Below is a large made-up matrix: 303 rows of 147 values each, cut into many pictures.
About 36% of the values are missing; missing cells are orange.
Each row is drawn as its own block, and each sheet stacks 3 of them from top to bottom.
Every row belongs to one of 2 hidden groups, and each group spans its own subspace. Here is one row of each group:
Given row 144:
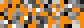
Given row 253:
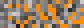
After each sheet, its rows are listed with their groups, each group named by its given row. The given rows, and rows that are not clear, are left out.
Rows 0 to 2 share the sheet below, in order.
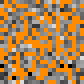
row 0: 253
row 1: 253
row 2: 253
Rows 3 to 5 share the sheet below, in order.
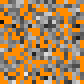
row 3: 144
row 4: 144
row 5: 144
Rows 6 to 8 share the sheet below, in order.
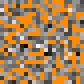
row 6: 253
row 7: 144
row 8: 144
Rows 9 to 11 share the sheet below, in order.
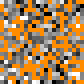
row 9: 144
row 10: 144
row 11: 253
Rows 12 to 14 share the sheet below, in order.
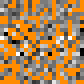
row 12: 253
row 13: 253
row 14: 253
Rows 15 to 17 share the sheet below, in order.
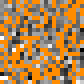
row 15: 144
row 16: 253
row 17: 144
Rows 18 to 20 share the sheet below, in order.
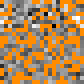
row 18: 253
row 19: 144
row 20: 253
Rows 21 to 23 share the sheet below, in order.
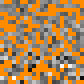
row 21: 144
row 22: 144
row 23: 253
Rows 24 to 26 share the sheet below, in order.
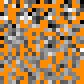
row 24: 253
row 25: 253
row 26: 253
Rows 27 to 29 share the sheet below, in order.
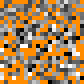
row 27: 253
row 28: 144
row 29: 253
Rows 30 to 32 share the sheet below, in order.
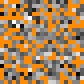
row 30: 253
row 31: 144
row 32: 253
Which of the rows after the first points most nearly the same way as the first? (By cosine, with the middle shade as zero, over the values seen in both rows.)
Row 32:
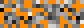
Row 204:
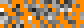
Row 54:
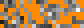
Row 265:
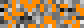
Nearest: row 265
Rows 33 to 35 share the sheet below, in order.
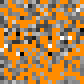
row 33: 144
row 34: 253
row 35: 253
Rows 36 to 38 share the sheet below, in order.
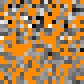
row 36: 144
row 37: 253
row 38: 144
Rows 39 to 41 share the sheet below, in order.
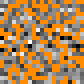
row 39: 253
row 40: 253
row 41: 144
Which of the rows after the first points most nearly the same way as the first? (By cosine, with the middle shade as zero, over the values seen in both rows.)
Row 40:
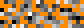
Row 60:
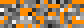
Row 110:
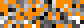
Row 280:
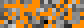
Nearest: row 280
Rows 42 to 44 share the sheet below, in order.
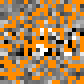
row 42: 144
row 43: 144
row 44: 253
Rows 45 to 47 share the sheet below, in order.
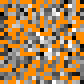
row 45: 144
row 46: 144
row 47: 253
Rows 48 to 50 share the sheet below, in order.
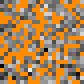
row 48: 144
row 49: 144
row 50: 253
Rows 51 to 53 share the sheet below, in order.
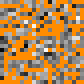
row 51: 253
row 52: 144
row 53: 144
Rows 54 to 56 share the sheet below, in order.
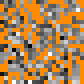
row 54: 144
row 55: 253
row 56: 144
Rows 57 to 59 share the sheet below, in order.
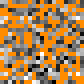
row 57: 253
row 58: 144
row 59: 253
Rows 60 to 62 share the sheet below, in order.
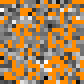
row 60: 253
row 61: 144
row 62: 144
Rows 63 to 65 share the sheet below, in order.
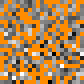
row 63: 253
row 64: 253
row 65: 253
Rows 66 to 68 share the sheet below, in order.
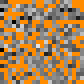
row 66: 253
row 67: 144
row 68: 253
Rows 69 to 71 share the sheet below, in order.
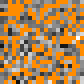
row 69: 253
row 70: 144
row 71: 253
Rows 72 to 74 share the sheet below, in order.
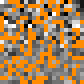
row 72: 144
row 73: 144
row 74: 144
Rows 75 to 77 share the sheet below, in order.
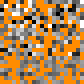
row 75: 253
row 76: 144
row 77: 253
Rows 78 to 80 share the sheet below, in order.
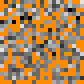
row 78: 253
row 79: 253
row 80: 253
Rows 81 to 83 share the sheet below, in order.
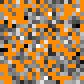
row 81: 144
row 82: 144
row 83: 144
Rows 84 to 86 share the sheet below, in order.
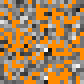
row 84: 144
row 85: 144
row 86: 144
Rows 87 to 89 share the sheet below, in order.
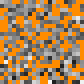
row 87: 253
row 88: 144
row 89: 253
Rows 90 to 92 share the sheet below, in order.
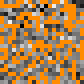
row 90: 144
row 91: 253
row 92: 253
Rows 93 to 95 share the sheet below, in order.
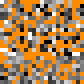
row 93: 144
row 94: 144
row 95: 144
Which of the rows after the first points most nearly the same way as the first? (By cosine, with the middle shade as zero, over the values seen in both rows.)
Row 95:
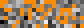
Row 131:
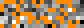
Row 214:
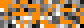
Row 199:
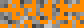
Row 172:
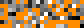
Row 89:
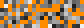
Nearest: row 89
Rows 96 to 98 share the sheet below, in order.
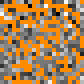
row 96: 144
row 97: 253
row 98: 253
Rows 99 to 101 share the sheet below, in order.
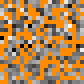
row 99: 144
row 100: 253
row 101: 253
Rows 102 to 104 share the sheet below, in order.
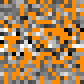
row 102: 144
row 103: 253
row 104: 144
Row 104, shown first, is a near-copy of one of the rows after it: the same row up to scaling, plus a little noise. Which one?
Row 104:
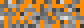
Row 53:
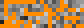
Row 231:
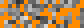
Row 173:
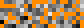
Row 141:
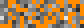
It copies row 141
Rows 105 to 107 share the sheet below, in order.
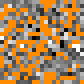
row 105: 144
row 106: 253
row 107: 144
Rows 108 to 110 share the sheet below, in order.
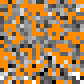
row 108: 144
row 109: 253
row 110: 253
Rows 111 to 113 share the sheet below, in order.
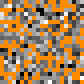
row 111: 144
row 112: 144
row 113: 253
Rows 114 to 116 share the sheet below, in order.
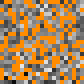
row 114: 144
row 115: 253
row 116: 144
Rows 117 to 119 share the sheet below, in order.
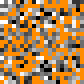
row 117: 144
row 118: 253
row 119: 144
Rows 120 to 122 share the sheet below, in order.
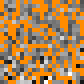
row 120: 253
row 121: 253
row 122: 144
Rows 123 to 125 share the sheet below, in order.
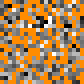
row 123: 144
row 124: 253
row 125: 144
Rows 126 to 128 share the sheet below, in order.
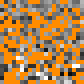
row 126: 253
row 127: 144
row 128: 144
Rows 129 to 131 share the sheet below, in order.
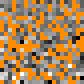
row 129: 253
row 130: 144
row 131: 253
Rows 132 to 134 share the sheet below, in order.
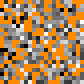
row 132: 253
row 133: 144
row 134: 144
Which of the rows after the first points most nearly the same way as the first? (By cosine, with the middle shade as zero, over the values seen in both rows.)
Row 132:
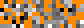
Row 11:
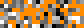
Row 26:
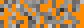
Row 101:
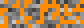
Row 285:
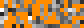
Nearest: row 26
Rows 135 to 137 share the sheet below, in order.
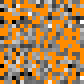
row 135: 253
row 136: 253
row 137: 253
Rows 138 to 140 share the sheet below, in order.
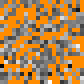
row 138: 144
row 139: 253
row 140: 253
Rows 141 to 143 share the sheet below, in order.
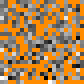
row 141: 144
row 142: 144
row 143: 144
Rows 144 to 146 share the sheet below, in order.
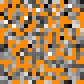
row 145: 253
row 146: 144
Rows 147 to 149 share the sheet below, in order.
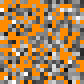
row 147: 253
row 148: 253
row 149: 144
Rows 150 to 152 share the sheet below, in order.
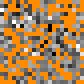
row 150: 253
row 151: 253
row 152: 253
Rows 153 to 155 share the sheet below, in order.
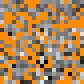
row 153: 144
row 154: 144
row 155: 144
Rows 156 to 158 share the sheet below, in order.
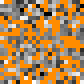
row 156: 144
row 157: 253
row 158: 253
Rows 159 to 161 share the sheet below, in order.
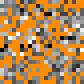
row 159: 144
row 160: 253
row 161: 144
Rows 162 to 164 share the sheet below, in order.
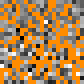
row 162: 144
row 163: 144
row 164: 253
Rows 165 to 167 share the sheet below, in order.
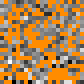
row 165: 144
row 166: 253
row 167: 144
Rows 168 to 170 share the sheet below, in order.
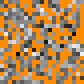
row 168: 144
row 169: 253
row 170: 253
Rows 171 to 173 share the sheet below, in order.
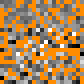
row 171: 253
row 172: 253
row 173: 144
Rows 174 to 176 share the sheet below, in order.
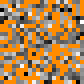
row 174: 253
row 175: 144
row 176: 144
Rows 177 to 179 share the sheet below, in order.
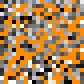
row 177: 253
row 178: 253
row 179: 144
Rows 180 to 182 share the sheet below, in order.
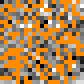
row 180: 144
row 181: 253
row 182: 144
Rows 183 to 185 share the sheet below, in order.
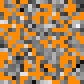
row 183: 144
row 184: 144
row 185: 144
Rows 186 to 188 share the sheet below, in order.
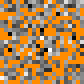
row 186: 144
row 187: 144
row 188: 144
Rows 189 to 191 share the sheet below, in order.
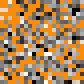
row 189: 144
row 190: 144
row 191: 144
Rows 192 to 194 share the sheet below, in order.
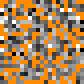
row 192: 253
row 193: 253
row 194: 144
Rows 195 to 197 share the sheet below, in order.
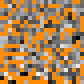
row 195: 144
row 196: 144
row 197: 144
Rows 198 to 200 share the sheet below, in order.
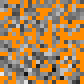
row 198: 253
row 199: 144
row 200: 144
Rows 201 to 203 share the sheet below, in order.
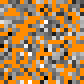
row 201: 144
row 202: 144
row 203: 144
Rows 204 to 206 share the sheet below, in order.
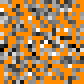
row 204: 253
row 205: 253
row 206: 253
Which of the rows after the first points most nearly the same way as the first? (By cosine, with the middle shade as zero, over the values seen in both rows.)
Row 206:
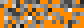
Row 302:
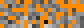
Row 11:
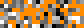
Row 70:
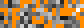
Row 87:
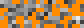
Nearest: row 87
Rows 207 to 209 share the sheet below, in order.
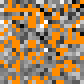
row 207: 144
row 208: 144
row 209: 253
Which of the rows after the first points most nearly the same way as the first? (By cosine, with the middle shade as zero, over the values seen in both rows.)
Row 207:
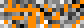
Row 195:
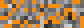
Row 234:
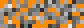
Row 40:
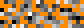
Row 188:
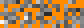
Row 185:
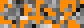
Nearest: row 185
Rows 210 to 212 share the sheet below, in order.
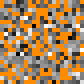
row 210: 144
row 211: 253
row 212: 253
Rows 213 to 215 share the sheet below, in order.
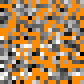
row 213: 253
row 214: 253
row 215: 253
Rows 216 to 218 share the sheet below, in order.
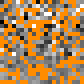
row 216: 144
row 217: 144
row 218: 253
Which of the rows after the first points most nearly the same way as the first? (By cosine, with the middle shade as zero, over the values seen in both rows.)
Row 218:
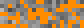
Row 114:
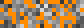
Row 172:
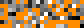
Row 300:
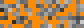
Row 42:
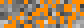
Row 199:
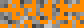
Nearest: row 42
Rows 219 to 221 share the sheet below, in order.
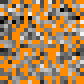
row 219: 253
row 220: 144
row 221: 144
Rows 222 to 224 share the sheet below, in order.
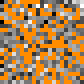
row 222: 144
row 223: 144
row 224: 253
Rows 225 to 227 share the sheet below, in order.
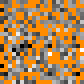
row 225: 253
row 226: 253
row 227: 253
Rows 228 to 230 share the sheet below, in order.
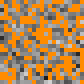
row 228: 253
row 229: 144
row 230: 144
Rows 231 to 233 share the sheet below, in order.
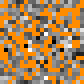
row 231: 144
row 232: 144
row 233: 144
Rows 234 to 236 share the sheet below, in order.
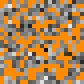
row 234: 144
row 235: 144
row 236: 144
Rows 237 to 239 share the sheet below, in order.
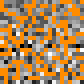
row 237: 144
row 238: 253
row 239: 253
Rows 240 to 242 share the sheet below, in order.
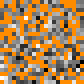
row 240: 144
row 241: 144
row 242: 144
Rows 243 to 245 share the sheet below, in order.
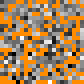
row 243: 144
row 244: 144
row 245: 253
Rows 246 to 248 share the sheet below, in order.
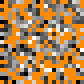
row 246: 144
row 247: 253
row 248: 144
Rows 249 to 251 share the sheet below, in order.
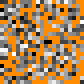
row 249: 253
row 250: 144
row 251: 253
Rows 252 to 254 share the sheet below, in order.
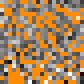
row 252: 253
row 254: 144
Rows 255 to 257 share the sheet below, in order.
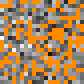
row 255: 253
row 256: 253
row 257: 144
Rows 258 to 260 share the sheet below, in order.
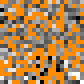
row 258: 253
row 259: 144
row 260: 253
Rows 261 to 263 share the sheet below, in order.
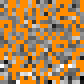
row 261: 253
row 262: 144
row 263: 253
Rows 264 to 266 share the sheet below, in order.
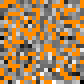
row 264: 144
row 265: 253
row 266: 253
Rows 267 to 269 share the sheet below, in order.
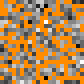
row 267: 144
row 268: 253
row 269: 144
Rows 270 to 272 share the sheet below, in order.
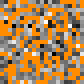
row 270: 144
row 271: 253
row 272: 144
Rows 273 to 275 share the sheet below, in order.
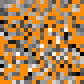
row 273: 144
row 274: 253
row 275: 253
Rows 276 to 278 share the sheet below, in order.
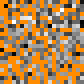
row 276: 253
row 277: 144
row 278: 253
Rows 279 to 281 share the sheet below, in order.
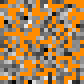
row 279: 144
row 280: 144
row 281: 144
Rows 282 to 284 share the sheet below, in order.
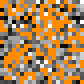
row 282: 253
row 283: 144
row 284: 144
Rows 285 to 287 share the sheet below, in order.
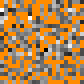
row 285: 253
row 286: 144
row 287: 253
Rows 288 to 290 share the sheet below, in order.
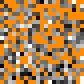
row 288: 144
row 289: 253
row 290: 253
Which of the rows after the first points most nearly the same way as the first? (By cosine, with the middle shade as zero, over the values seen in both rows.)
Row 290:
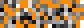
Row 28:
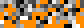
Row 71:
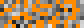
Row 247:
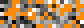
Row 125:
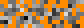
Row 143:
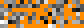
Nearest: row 71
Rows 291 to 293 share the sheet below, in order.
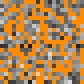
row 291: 253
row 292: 253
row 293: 144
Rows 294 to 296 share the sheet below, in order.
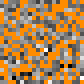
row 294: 253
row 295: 144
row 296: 253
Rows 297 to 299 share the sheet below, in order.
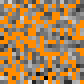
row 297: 144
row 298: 253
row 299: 144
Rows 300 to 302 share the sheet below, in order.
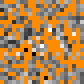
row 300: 253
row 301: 253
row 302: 144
